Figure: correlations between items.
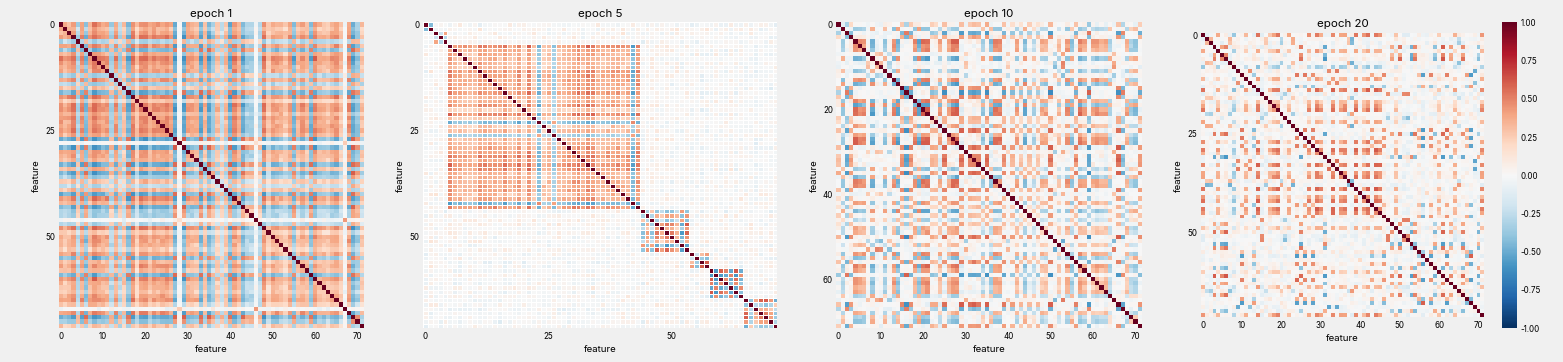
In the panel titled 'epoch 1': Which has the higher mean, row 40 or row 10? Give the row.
10
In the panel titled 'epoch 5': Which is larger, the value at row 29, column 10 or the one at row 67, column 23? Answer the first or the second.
the first
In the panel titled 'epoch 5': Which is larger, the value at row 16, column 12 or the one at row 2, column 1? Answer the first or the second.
the first
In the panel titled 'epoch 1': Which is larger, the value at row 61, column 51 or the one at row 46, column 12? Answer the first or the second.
the first
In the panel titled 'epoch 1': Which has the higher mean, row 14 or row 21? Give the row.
21
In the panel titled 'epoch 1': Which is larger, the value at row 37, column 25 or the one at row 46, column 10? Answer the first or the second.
the first
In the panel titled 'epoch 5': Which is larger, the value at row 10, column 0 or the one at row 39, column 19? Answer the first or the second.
the second
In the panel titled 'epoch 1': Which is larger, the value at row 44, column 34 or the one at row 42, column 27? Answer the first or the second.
the first
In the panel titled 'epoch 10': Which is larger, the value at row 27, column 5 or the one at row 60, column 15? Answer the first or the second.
the first
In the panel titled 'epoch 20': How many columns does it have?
72
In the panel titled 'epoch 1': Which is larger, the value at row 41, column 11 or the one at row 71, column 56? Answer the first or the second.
the first
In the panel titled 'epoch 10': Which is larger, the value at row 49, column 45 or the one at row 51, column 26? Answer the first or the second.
the second
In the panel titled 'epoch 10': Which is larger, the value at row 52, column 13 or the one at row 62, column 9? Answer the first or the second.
the first
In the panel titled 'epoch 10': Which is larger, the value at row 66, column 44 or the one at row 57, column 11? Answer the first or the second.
the first
